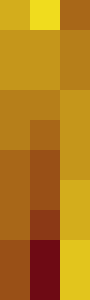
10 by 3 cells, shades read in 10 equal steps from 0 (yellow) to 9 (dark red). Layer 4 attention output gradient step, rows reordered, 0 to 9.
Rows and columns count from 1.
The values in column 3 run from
1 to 5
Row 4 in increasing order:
3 4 4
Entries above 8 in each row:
0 0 0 0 0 0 0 0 1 1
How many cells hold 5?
5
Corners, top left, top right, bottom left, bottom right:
2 5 6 1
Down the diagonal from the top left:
2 3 4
